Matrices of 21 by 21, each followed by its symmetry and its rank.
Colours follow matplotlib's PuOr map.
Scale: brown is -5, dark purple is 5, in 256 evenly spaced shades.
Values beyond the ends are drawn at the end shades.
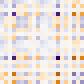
symmetric, rank two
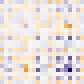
symmetric, rank two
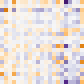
neither, rank three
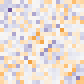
symmetric, full rank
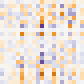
neither, rank three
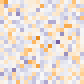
neither, full rank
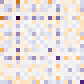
symmetric, rank three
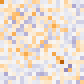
symmetric, full rank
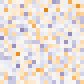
neither, full rank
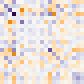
symmetric, rank three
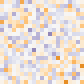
symmetric, full rank
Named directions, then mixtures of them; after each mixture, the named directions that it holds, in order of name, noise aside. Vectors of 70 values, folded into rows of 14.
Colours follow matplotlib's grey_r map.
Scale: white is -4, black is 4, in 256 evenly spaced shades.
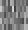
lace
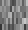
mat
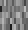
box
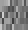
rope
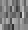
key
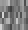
key, rope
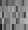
mat, rope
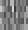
lace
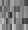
box, lace, mat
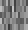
lace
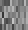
rope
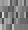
rope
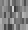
box, key, lace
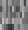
box, key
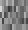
lace, rope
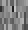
lace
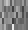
key, rope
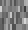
box, mat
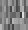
key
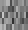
rope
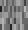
box
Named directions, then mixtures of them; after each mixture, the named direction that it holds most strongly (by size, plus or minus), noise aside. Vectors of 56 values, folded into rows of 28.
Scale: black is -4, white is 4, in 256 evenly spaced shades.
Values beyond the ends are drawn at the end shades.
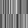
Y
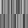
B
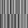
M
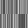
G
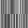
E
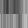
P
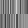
Y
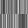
G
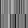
E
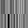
E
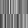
Y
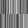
Y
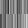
Y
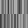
B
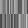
Y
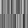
B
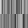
B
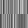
G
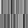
B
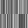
G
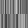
G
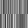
G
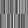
G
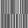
E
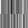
B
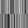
E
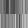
P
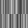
Y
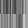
P
